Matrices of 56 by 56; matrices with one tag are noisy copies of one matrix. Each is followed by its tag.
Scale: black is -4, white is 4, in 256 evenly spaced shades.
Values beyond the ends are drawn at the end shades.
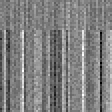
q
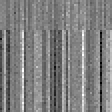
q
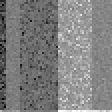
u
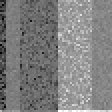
u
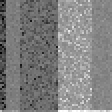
u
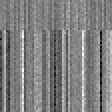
q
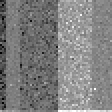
u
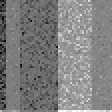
u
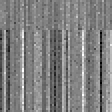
q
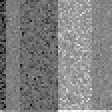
u
